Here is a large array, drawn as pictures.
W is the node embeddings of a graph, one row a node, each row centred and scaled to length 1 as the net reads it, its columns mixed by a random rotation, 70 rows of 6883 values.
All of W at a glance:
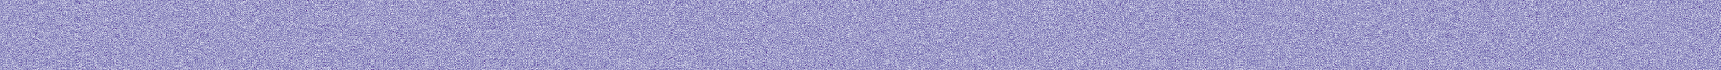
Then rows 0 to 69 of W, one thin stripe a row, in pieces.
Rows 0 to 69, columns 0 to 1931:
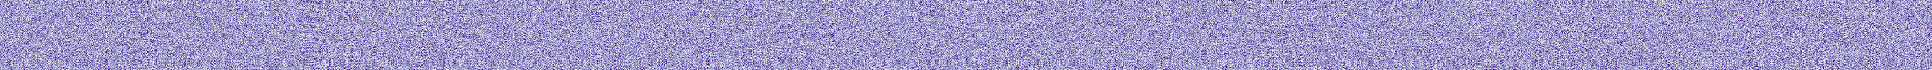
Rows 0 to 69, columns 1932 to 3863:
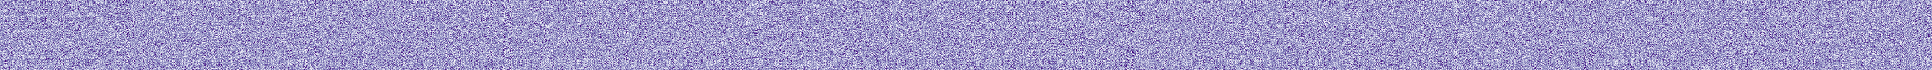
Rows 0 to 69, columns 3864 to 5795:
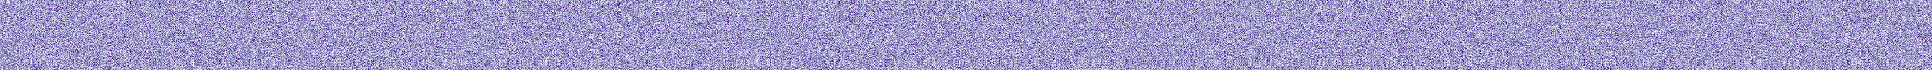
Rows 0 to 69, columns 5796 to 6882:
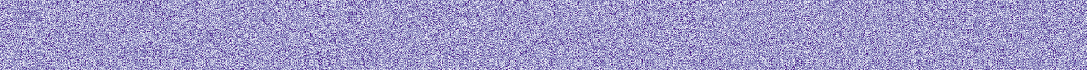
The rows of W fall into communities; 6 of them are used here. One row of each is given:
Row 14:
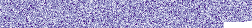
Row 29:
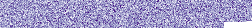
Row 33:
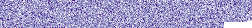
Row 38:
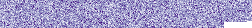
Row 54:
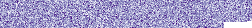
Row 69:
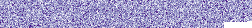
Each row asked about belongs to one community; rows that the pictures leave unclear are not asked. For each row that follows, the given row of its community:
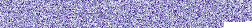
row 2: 14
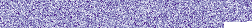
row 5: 54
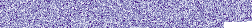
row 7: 38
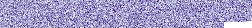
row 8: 29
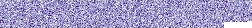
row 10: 69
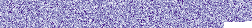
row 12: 14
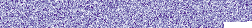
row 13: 54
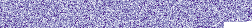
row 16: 54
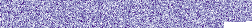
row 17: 14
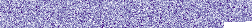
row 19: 14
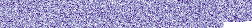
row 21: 14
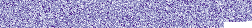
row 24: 14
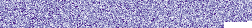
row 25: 69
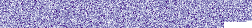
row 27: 38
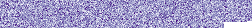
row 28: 54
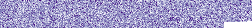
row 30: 33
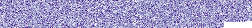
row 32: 33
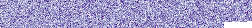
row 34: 38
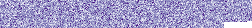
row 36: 69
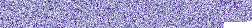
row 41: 33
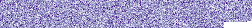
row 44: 54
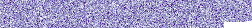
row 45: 14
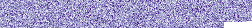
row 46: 29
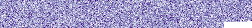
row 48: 33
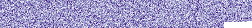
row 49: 38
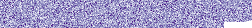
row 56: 38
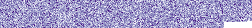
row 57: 33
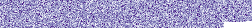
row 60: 14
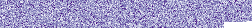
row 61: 38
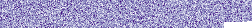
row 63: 38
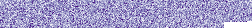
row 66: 69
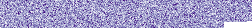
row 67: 54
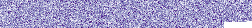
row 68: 38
